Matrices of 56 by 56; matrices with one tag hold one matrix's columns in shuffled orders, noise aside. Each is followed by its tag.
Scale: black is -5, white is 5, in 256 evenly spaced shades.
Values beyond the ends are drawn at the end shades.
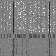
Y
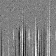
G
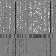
Y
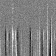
G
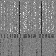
Y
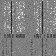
Y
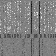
Y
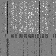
Y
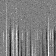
G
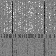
Y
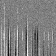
G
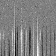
G
